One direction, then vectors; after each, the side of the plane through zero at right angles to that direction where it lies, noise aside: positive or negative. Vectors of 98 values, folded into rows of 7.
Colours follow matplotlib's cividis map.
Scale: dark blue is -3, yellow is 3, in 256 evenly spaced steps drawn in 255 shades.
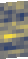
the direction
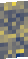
positive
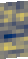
negative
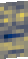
negative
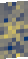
positive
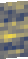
positive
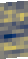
negative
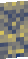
positive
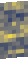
positive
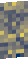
positive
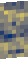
negative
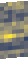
positive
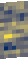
positive
